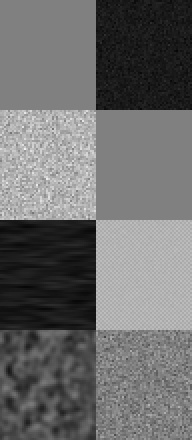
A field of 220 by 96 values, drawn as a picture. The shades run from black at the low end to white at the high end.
It is made of 4 by 2 panels. Panel 1,1: middling, flat. Panel 1,2: very low, fine-grained, faint in contrast. Panel 2,1: high, fine-grained. Panel 2,2: middling, flat. Panel 3,1: very low, streaked across, faint in contrast. Panel 3,2: high, checkered, faint in contrast. Panel 4,1: low, blotchy. Panel 4,2: middling, fine-grained.
